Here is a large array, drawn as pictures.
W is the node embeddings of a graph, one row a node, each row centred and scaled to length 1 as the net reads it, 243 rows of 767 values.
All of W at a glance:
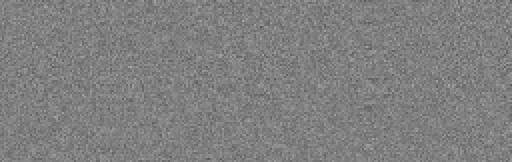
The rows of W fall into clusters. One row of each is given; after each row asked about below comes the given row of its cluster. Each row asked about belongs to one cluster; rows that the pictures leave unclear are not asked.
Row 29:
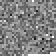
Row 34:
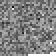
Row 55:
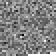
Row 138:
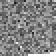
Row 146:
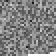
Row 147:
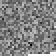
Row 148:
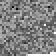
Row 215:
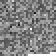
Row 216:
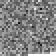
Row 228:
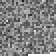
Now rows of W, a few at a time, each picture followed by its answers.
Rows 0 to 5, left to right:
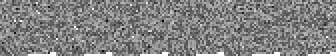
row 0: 148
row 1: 34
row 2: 34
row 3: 146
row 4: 148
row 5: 55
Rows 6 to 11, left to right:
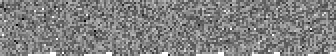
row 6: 216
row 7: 34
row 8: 146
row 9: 216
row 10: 215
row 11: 215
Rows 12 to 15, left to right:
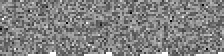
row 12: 215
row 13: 148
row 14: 138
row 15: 148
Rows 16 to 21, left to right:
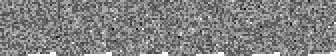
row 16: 55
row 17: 138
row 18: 215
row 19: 228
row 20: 148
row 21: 216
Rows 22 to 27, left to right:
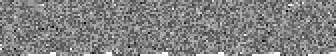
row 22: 29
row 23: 215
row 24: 138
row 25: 34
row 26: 228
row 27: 146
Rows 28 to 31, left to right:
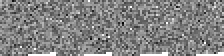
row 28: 138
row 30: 216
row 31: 146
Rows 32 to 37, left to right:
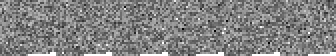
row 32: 148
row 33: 34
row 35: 148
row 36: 148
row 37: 228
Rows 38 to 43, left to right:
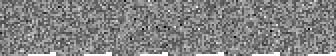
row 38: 147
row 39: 215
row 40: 29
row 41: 215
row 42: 228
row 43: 215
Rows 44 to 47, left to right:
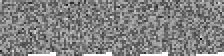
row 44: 138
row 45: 55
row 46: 138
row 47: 146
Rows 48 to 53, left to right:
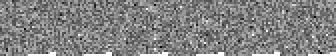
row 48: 215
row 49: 55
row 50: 29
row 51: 34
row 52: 147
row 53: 146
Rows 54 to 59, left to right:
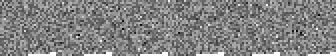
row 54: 146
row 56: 34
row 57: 216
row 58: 146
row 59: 55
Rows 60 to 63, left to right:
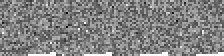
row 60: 34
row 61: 215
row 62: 146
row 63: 228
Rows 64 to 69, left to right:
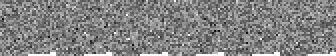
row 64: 147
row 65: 34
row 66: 34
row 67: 228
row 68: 34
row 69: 148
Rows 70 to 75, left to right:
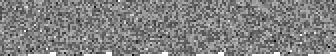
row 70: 146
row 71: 55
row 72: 148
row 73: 34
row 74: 29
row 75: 228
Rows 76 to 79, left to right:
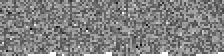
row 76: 215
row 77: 215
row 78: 215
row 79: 228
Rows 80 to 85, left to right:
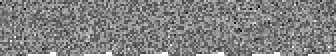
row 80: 55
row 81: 147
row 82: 138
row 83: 138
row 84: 148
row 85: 228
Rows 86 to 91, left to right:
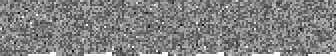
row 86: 148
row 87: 216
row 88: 29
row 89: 215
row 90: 215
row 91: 34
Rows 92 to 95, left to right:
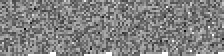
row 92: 215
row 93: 138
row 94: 216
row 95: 147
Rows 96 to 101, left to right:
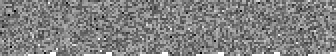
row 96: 147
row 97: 29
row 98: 215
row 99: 138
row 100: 55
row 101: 138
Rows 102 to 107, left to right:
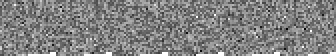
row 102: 146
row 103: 215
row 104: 29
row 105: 34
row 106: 147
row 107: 215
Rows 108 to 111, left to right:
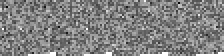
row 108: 138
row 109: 215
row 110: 29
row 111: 34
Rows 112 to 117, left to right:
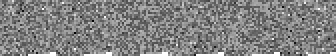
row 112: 138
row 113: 138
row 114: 216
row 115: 228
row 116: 29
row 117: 29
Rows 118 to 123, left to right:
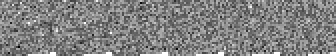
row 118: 148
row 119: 148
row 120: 138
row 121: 147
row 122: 146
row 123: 146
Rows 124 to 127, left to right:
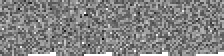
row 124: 138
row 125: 228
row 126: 147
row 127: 147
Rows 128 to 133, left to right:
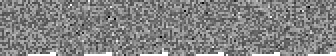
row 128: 55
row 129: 216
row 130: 147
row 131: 55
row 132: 29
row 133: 215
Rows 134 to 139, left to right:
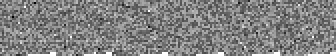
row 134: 55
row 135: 55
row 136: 29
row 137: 228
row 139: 147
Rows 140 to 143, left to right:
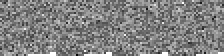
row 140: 215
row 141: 148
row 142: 29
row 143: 138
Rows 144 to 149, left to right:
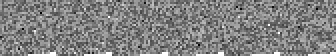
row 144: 138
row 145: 138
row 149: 34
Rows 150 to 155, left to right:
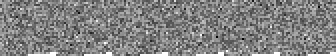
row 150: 216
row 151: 34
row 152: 228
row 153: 147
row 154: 215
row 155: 55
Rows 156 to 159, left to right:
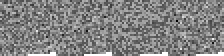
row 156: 147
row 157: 138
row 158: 148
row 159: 148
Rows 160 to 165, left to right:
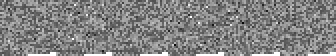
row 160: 29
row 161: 34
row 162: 34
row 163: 148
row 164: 55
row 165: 215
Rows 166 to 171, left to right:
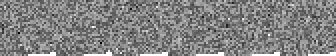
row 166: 34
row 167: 148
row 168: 138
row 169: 29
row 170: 147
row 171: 146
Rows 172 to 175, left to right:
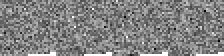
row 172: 147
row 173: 34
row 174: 55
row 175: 29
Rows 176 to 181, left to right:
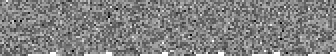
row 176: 148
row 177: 216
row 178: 34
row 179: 55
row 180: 146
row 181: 34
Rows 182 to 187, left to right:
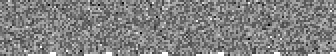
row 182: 215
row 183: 216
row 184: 55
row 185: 138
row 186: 55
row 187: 34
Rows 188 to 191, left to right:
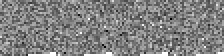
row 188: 138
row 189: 228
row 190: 216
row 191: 215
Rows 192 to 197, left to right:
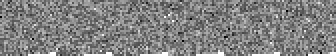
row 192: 146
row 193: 29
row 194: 138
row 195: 216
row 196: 138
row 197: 146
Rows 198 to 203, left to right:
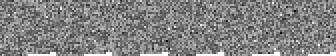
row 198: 29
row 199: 34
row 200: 216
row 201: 146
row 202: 147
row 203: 147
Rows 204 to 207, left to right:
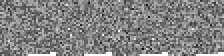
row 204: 29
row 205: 146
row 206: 148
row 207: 228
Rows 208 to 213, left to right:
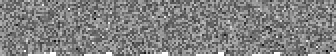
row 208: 216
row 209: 34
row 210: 138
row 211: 147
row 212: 29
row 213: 34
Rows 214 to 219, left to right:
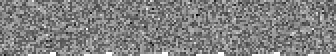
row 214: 29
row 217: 228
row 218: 138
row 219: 228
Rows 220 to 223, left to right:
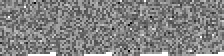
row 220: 55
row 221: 146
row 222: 216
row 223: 147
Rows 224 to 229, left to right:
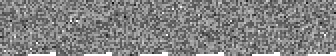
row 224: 55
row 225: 148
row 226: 55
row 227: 34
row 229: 147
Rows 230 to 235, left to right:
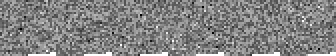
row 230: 34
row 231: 148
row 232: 228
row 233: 29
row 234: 228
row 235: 148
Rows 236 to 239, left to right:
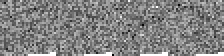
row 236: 215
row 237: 146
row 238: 216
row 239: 29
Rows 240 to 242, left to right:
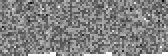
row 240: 138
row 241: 215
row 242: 228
